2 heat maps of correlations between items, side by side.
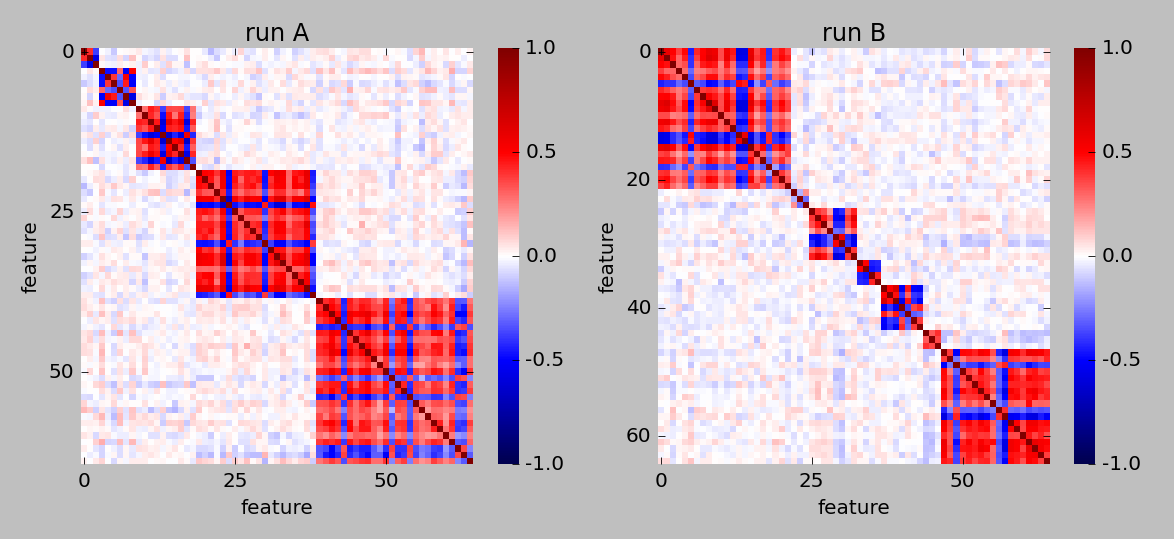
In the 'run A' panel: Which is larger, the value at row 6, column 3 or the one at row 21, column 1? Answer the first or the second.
the first
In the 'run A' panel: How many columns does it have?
65
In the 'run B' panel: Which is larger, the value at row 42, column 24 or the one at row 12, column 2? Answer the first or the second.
the second
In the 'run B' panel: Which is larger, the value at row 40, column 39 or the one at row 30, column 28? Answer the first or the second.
the second
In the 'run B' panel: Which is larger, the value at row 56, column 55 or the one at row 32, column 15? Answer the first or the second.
the second
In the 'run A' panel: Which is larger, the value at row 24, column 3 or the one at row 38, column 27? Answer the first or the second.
the first
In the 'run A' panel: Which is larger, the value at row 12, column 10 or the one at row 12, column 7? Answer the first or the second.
the first
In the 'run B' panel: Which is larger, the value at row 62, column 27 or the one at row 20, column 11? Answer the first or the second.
the second
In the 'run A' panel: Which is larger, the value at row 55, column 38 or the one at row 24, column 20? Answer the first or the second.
the first
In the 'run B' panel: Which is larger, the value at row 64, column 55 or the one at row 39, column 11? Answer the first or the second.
the first
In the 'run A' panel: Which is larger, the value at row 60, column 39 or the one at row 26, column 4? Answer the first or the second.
the first
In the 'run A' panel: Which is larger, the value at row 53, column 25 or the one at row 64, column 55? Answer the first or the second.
the second
